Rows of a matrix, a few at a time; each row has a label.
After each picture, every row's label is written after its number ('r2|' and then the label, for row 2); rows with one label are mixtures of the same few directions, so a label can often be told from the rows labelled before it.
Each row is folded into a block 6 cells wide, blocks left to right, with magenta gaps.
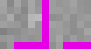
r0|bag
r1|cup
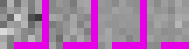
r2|bag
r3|cup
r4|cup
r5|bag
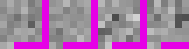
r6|bag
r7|cup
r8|bag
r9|bag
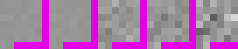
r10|cup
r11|cup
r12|cup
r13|bag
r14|bag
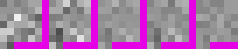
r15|bag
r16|cup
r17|cup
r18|cup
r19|cup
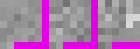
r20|bag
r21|cup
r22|bag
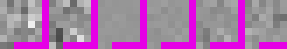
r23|bag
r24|cup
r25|bag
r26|cup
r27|cup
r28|bag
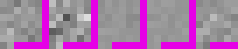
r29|cup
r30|bag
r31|bag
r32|cup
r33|bag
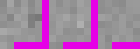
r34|bag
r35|bag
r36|cup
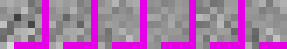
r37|bag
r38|bag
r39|cup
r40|cup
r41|cup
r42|cup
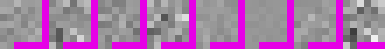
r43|cup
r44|cup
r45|cup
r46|bag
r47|cup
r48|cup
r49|bag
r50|cup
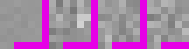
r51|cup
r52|bag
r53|cup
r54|cup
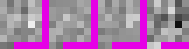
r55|bag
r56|bag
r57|bag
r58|bag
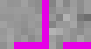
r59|cup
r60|bag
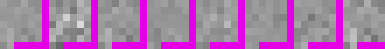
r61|cup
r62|bag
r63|cup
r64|cup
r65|bag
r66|bag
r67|bag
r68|cup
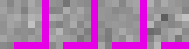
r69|bag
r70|cup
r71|cup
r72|bag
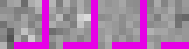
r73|cup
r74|bag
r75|cup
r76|bag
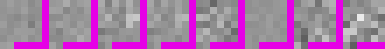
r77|bag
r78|cup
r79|bag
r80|bag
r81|cup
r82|cup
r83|cup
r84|bag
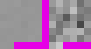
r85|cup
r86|bag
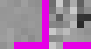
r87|cup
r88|bag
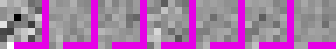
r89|bag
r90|cup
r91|bag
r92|cup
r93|bag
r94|bag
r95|bag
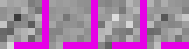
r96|bag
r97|bag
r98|bag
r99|bag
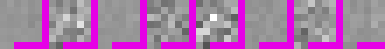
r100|bag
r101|bag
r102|bag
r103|cup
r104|bag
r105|cup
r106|cup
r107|bag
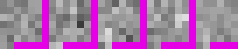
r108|cup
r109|bag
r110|cup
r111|bag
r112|cup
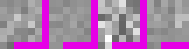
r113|bag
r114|cup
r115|cup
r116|bag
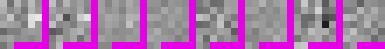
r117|bag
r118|bag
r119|bag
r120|cup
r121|cup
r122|cup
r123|bag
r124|cup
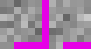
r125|cup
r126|bag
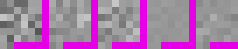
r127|cup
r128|bag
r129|cup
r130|cup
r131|bag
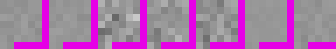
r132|cup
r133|bag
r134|bag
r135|cup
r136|cup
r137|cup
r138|cup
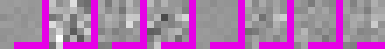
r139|cup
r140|cup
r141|bag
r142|bag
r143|cup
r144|bag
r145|cup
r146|bag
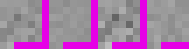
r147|bag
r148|cup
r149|bag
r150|cup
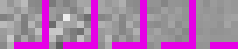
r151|cup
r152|bag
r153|cup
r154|cup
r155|bag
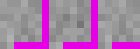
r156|cup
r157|bag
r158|cup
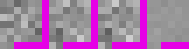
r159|cup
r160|cup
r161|cup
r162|cup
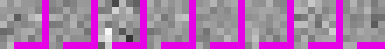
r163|bag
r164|cup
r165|cup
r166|bag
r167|cup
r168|cup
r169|cup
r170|bag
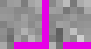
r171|cup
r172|cup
